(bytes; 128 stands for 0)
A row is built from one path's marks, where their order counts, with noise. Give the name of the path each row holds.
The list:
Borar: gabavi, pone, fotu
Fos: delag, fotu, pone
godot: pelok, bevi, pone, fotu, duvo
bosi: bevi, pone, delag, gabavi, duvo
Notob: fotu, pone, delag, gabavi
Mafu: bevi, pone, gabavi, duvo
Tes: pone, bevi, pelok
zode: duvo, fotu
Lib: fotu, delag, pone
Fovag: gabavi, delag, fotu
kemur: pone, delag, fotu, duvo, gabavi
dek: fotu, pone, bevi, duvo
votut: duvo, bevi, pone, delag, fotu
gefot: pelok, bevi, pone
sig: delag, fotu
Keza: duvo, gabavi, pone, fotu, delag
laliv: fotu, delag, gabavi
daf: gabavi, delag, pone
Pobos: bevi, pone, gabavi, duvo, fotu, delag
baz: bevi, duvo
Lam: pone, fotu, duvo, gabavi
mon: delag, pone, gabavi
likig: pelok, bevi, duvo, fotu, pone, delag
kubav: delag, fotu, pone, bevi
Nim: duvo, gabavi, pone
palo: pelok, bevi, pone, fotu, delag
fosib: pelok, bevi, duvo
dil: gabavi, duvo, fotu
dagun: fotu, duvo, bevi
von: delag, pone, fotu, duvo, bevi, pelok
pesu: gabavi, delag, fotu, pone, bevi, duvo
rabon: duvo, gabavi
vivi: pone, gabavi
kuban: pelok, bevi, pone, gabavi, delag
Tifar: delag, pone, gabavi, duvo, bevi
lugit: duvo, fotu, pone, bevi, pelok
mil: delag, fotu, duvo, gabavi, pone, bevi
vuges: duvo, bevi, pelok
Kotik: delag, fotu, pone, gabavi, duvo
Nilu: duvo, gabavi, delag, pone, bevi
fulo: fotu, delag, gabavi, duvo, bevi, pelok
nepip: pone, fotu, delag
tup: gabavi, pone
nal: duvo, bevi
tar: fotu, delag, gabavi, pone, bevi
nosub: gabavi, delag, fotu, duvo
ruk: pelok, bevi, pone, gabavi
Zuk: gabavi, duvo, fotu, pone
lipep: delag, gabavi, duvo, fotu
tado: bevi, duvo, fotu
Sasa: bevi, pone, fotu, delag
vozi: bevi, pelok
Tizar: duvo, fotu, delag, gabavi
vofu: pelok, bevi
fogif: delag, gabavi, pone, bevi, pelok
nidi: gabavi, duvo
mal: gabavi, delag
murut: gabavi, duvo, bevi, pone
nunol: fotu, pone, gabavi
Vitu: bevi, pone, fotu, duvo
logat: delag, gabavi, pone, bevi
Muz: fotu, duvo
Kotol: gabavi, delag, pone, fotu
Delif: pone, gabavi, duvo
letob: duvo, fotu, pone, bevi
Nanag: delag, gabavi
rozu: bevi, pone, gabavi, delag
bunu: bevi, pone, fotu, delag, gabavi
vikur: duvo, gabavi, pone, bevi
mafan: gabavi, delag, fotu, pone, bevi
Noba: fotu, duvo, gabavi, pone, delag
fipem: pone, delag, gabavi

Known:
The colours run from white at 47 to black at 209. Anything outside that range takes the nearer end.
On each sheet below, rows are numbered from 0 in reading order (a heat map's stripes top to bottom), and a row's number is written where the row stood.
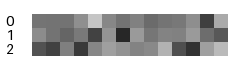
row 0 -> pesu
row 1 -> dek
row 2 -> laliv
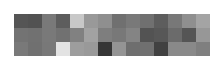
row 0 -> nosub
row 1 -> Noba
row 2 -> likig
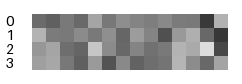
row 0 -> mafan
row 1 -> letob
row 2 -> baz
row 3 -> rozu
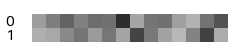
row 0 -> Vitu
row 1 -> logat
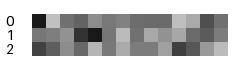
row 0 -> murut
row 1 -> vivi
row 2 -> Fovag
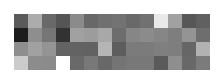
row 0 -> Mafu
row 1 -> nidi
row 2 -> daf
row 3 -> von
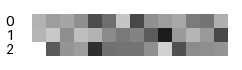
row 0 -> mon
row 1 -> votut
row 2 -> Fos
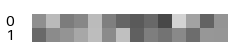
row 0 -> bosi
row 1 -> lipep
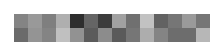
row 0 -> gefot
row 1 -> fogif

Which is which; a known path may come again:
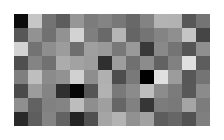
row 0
murut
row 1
tado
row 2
kemur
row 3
fosib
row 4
Nilu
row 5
tup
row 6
Tizar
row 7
Borar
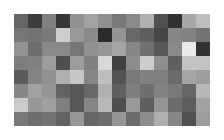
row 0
laliv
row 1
likig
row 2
zode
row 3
Nanag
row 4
lipep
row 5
daf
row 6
fipem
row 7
bunu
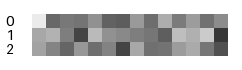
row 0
Sasa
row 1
nal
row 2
Vitu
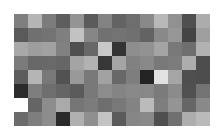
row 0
rozu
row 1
pesu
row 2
mon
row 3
dagun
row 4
vikur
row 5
Zuk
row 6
kubav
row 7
mal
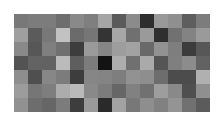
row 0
Keza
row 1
palo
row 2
Lam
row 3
godot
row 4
Notob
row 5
mil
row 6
dek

